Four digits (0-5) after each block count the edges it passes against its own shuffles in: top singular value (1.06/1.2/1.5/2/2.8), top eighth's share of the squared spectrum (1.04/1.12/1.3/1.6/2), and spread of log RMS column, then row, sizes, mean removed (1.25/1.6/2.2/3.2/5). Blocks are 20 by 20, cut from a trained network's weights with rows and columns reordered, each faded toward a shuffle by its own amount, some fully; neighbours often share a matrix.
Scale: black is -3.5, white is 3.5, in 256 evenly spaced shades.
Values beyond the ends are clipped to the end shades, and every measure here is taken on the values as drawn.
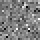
0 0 0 0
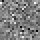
0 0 0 0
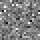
0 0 0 0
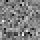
2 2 0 1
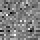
2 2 0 1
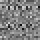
3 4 0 2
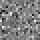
1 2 0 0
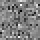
1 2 0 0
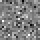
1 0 0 0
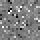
0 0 0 0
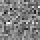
1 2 0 1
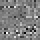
2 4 0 2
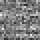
2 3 1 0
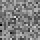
1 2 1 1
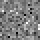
0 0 0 0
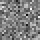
0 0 0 0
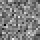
0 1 0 0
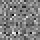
2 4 0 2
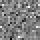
1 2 0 1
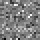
1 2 0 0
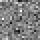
1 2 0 0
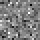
2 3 1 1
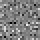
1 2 0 1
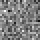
1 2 0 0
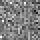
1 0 0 0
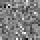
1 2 0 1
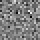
0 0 0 1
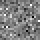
0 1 0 0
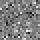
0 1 0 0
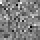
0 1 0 1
